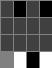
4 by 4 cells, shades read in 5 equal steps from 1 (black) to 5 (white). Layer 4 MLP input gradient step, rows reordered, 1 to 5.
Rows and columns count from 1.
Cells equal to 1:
3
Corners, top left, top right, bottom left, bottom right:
2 1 3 5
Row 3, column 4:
2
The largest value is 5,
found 2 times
